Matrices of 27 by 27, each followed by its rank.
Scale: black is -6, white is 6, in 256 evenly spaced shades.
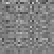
three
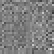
five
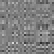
three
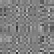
three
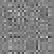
three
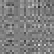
three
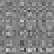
three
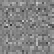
five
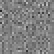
five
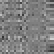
three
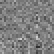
five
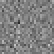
five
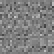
five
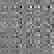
three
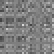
three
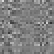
three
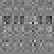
three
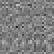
five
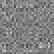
five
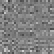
five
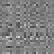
three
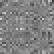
five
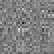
five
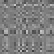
three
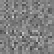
five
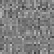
five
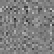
five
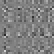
three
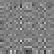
three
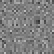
five
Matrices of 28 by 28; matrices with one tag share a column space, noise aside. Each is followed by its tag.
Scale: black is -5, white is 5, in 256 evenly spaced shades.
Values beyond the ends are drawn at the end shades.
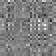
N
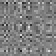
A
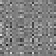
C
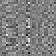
C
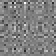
A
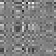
A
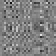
A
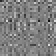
N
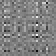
A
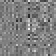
N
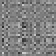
C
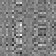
C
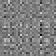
C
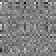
A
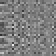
C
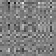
A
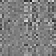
N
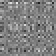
A
